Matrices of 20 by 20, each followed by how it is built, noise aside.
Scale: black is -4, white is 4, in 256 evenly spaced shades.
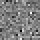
noise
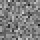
noise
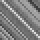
Toeplitz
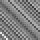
Toeplitz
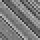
Toeplitz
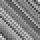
Toeplitz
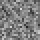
noise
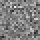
noise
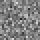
noise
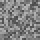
noise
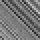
Toeplitz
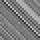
Toeplitz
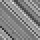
Toeplitz
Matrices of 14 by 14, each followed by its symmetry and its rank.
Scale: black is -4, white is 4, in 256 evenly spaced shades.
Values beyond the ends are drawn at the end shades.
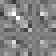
symmetric, rank three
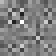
symmetric, rank three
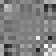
symmetric, rank two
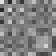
symmetric, rank two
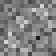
symmetric, full rank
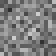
symmetric, full rank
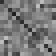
symmetric, full rank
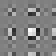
symmetric, rank one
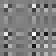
symmetric, rank one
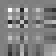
symmetric, rank one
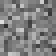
neither, full rank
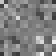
symmetric, rank three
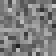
neither, full rank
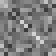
symmetric, full rank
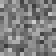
neither, full rank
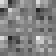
symmetric, rank two
